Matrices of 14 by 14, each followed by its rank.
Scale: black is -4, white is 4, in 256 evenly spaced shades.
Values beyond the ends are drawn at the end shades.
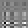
one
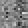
three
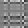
one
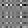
one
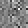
three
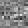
three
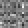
three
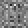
three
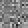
three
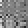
three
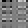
one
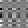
one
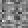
three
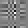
one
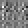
three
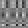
one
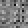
three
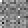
three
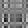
one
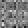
three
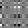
one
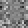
three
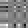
one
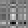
one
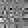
three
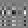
one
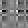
one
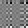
one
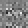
three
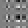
one
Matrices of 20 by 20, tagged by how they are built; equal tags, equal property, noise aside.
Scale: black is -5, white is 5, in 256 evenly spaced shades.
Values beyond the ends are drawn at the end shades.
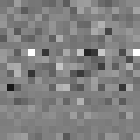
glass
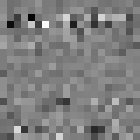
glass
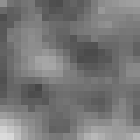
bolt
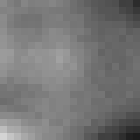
bolt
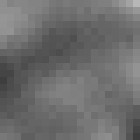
bolt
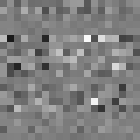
glass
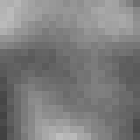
bolt
